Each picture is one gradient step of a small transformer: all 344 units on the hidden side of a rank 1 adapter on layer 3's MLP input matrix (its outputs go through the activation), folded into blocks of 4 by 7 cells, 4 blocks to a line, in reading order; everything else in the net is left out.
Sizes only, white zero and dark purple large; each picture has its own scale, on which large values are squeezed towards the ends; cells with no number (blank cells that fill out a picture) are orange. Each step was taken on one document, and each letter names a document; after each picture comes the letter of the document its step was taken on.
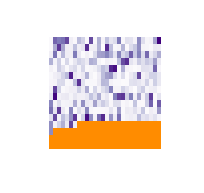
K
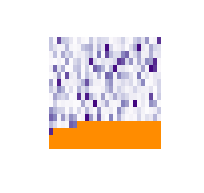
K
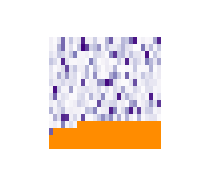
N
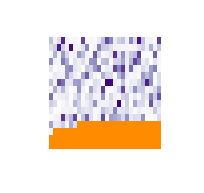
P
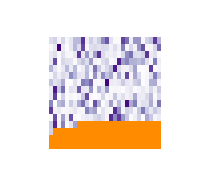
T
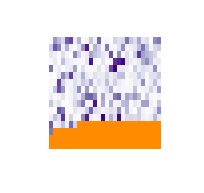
K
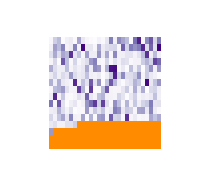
T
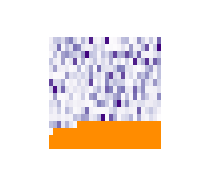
P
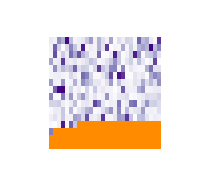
P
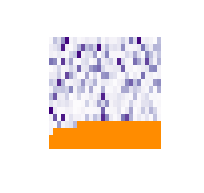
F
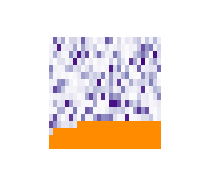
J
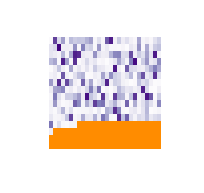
J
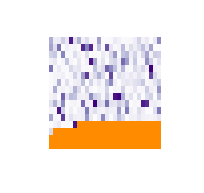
K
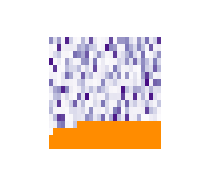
P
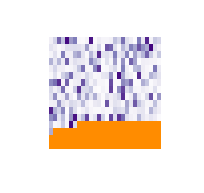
K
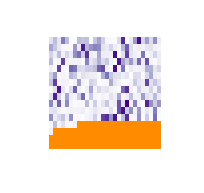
F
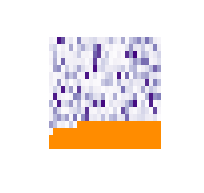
P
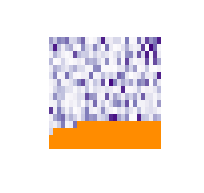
P
